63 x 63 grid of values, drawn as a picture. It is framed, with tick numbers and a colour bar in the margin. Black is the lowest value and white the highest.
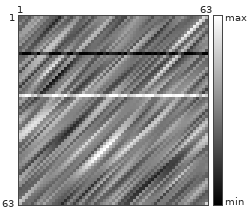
Grain: diagonal, up to the right. Odd lines: rows 13 and 27. Average level on the scale: 50%. Mirror symmetry: none.
